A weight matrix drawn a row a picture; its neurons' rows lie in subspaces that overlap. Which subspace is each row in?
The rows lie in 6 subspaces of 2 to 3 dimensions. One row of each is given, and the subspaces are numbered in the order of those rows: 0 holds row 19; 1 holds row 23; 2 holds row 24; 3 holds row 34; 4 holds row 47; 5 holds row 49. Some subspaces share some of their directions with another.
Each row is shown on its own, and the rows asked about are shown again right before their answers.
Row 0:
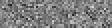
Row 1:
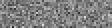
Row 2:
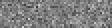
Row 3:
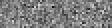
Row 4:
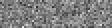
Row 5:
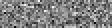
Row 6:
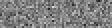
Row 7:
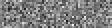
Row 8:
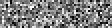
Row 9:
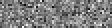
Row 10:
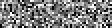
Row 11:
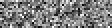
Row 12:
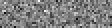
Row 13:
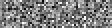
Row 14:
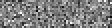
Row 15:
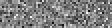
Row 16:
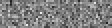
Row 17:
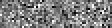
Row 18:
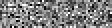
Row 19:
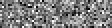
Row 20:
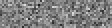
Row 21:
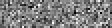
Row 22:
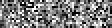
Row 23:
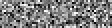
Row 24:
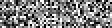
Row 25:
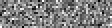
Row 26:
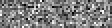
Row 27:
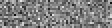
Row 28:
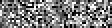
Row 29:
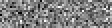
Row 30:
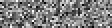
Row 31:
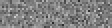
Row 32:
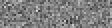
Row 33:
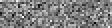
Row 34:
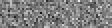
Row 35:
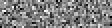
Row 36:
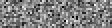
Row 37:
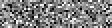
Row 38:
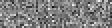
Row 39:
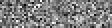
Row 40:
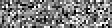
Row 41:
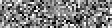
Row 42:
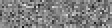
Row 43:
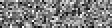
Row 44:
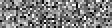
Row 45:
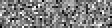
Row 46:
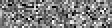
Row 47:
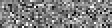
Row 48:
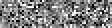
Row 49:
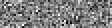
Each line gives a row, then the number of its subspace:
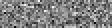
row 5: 1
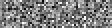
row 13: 2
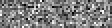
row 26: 4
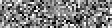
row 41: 2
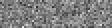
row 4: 0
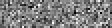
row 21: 3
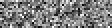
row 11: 0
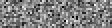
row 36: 5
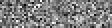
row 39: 2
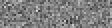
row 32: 5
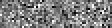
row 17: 5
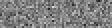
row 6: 2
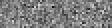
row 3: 5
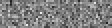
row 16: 3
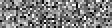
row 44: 2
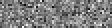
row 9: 0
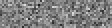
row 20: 4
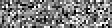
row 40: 3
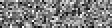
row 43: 0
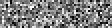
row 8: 3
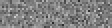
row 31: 3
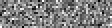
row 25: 1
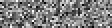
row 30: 0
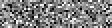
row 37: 4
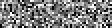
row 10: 4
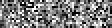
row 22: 3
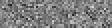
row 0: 4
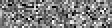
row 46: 4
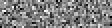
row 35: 1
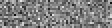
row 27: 2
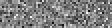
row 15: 3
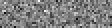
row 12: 1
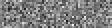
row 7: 2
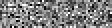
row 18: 5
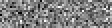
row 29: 4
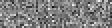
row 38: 2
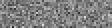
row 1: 5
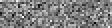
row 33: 0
